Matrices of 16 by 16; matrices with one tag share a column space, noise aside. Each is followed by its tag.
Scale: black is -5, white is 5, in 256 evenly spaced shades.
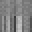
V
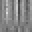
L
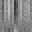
L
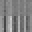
V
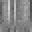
L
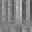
L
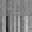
V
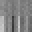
V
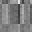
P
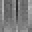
L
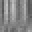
L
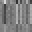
P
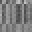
P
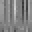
L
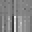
V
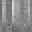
L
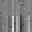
V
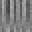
L
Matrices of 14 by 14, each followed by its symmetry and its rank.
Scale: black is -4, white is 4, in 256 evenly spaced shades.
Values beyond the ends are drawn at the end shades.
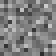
antisymmetric, full rank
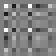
symmetric, rank one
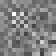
symmetric, rank three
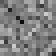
symmetric, full rank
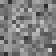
neither, full rank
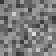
symmetric, full rank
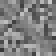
antisymmetric, full rank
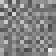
symmetric, rank three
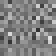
neither, rank three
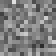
neither, full rank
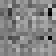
neither, rank three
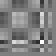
symmetric, rank one
